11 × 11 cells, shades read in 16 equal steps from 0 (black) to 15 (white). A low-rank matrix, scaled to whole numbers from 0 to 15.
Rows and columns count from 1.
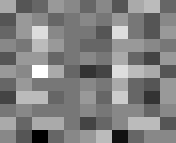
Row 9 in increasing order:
6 7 7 7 7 7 8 8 8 8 8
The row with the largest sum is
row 6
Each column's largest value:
10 11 15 10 8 9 11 13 11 11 9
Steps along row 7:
up down same same up down up down down up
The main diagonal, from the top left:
10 9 13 9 7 3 7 12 8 11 8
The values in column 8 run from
1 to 13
